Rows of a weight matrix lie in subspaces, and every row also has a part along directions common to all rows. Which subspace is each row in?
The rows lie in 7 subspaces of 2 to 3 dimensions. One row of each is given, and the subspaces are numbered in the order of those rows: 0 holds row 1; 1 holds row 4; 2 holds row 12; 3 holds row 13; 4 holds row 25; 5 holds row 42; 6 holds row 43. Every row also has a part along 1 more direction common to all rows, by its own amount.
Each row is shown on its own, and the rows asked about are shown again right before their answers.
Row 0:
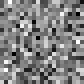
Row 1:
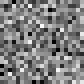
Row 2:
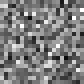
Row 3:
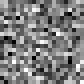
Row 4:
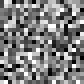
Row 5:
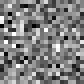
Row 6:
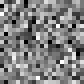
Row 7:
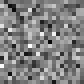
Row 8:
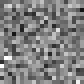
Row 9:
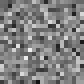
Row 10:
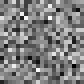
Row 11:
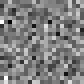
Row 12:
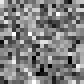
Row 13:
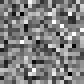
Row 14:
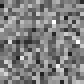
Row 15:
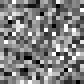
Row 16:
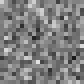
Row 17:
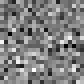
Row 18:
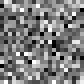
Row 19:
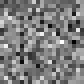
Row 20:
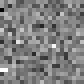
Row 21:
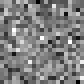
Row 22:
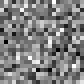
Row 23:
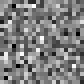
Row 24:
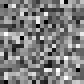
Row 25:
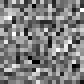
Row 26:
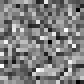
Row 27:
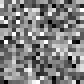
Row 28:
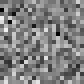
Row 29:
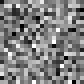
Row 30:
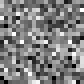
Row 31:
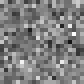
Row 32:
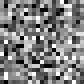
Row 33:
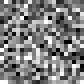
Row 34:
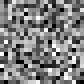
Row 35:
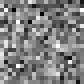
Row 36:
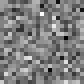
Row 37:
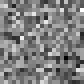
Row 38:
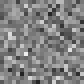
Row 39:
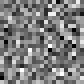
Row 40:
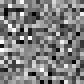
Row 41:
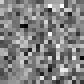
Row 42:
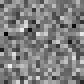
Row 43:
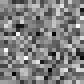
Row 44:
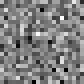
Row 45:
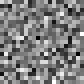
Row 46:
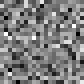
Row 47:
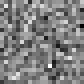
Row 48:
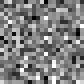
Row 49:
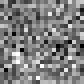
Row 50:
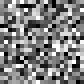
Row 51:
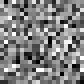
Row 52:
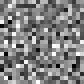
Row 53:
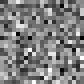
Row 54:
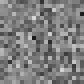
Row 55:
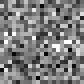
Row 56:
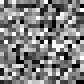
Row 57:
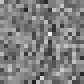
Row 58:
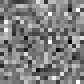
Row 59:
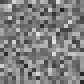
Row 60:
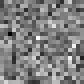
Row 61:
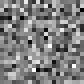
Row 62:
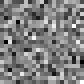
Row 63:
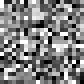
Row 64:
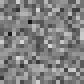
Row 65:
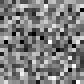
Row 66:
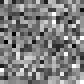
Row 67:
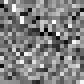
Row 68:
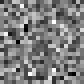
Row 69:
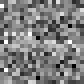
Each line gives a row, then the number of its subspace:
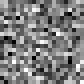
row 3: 2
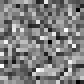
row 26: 2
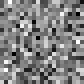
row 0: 5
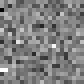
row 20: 3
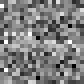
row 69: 5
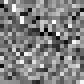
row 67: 1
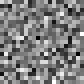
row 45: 3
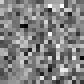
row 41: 6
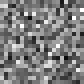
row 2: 0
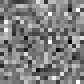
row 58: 2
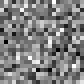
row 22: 4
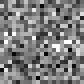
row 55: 5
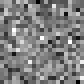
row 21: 2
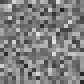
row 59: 0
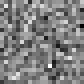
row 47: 4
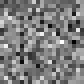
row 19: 1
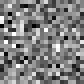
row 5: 1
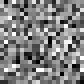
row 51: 4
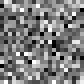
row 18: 1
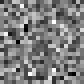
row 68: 3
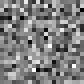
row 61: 4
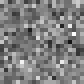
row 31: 5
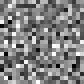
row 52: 1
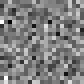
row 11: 1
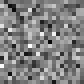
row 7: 1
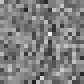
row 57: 6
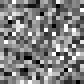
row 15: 6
